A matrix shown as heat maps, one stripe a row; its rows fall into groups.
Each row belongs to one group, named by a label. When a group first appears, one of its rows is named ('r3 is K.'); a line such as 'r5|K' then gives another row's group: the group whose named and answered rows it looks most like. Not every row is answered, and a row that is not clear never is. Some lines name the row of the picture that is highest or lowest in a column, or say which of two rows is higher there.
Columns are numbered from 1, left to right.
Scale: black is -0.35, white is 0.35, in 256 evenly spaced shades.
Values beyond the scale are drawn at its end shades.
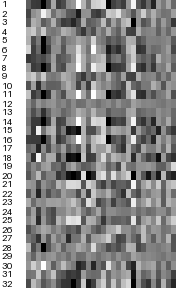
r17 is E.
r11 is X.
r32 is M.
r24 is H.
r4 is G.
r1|X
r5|X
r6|X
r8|X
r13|X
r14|X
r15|M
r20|M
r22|E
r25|H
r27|E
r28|X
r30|G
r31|M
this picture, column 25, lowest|20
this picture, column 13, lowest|20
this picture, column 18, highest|20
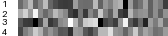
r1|M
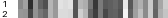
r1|H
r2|H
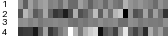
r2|M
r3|G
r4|X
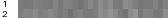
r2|G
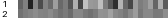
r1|E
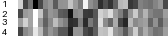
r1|X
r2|G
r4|G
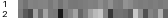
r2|E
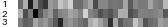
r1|H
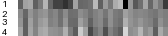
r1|M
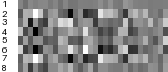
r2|G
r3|H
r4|X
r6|X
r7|G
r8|H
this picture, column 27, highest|3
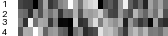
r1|X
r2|E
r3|M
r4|G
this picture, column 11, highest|1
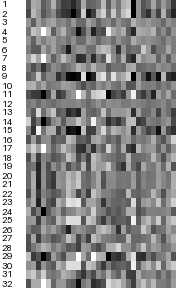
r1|M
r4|G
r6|E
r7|G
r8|X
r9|M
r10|G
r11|X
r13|M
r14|X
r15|M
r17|G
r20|H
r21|H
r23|H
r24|X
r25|H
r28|G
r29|X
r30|H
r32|G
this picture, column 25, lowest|9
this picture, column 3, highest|15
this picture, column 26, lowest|11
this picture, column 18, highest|9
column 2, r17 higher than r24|Yes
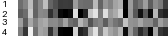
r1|M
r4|M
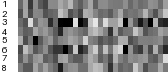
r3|M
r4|E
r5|X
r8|E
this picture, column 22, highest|5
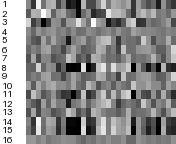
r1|M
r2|G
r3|X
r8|M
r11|M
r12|E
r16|G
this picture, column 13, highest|10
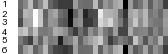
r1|M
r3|G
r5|E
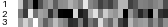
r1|X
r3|G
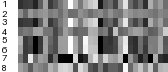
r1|X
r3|X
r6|X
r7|M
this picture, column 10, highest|8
